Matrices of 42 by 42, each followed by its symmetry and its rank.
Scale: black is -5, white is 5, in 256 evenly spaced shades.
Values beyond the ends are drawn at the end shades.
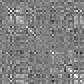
symmetric, rank five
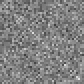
symmetric, full rank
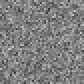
antisymmetric, full rank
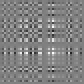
symmetric, rank one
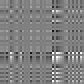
symmetric, rank one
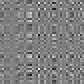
neither, rank two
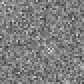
symmetric, full rank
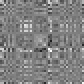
symmetric, rank three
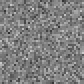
antisymmetric, full rank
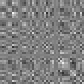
symmetric, rank three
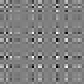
symmetric, rank one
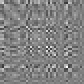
symmetric, rank three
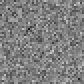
symmetric, full rank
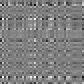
neither, rank two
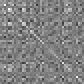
symmetric, rank five
